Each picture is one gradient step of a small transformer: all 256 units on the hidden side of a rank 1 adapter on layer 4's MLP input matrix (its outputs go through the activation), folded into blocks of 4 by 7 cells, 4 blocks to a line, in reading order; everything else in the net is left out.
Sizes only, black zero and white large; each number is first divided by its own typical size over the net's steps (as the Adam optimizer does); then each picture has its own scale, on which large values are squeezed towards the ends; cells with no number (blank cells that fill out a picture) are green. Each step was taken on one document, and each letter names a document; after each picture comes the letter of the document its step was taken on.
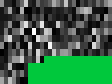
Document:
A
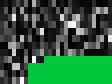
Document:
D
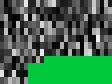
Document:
A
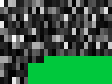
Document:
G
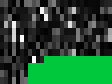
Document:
D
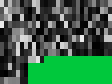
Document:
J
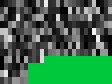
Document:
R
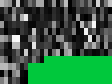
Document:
G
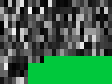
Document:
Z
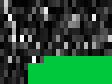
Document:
D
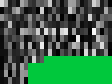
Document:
R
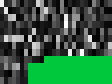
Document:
G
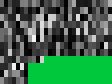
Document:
Z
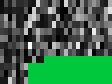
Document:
R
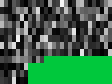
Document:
J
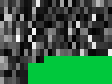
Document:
G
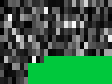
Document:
D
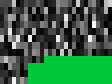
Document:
G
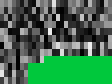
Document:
A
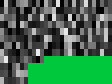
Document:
Z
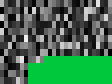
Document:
A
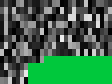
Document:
Z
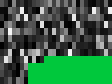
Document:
R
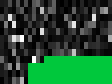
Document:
D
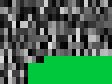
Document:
Z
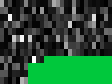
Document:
D
